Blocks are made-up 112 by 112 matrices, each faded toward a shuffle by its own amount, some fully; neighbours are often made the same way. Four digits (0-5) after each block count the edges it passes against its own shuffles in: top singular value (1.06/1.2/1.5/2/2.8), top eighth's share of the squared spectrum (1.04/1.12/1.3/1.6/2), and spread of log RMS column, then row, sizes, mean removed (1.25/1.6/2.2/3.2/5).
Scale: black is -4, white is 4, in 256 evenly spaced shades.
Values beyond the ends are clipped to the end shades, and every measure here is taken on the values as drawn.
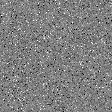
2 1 0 0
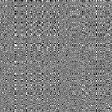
5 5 4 3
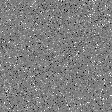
0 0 0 0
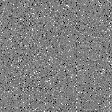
4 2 1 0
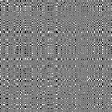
5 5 4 4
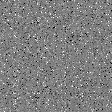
3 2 1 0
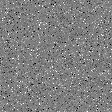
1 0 0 0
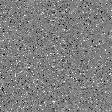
3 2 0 0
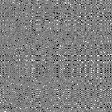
5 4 3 3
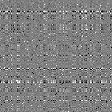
5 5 3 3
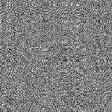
4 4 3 3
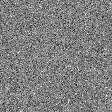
2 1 0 0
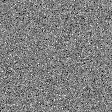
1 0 0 0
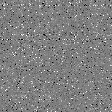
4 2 0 1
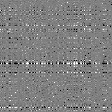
5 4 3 3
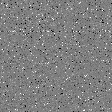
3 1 0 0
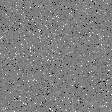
0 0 0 0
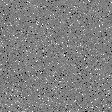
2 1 0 0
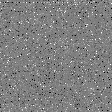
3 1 0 0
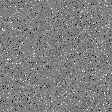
0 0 0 0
